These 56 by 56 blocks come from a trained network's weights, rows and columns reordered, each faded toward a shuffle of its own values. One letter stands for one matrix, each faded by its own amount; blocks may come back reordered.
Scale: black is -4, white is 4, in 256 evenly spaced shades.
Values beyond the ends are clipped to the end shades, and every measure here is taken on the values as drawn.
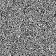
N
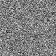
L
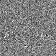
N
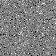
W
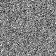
N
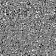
W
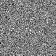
N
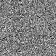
L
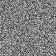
L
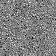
W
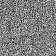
L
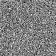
N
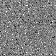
W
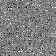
W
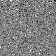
W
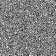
N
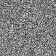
L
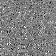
W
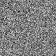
L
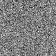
N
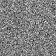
L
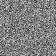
L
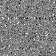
W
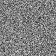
L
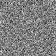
L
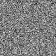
L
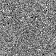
N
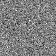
N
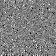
W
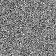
N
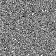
N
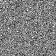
N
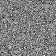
L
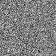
L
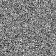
L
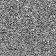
L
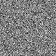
L
